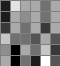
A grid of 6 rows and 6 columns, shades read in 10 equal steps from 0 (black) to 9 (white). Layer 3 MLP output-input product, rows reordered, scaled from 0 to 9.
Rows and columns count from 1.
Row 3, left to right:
2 6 4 6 2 6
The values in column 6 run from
2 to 6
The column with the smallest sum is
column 1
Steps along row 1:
up down same down up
